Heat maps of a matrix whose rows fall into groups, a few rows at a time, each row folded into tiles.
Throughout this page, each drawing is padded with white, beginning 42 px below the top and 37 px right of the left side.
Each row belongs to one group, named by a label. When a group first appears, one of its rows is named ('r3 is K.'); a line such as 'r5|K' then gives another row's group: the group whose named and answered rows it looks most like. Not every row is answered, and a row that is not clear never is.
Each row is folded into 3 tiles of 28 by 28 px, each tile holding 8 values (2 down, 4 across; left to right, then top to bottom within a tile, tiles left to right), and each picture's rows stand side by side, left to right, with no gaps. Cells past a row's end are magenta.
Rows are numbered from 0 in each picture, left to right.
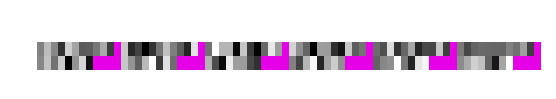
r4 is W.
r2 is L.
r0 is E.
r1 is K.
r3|E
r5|W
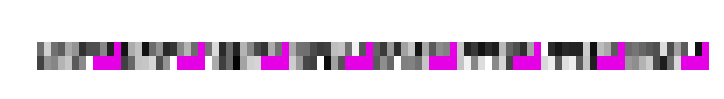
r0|W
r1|W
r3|K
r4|W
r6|K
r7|W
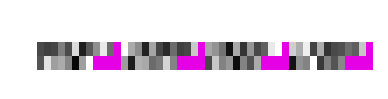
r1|E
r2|E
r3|E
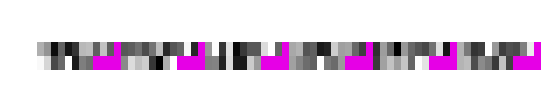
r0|K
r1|W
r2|L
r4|W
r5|E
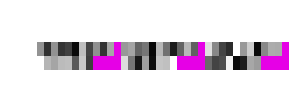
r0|K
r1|L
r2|E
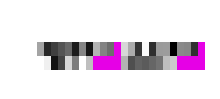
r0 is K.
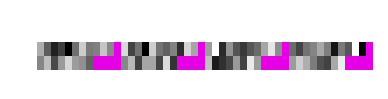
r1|E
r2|L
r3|W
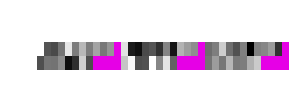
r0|E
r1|K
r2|W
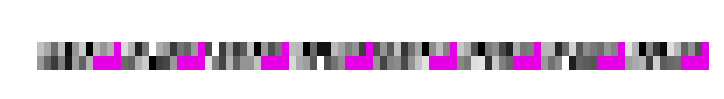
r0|L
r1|E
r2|L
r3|K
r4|L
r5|E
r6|E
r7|K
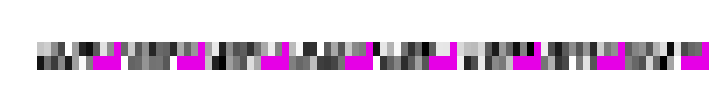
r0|E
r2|L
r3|E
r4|L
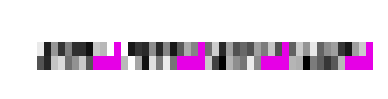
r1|K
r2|L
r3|L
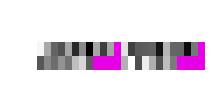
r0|E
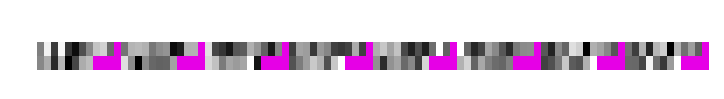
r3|W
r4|L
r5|E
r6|W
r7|W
